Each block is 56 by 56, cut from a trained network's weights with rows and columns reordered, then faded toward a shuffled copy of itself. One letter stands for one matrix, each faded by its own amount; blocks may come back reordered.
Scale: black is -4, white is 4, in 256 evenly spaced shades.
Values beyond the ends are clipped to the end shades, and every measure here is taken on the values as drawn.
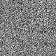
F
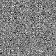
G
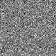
F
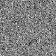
G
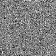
G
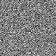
F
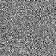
F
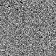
F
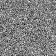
G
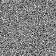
G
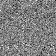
G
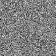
F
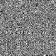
F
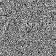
G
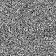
G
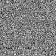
F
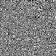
F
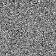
G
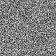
F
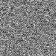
F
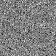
G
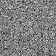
G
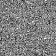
G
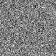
F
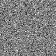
G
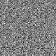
F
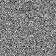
G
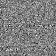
G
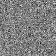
F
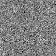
G
